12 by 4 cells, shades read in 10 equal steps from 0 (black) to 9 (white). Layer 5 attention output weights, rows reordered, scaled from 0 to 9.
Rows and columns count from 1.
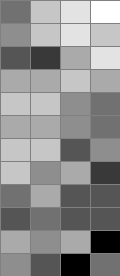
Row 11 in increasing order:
0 5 6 6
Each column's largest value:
7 7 8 9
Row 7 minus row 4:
1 1 -4 -1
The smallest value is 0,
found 2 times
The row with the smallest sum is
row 12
